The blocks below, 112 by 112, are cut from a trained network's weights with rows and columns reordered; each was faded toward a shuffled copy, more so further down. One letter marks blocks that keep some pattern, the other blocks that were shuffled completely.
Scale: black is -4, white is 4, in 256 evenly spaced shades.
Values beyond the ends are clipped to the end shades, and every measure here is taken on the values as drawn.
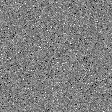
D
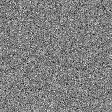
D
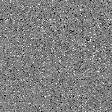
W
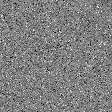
D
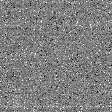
W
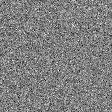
D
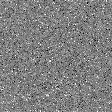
D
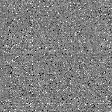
W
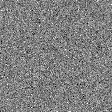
W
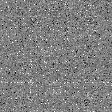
W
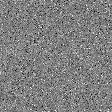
D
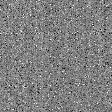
W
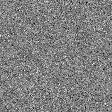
D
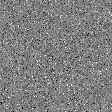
D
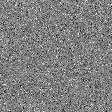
D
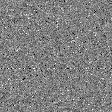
W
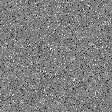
D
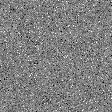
D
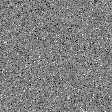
D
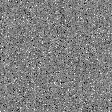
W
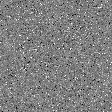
D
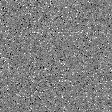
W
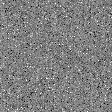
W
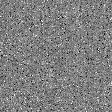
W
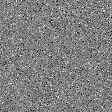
D
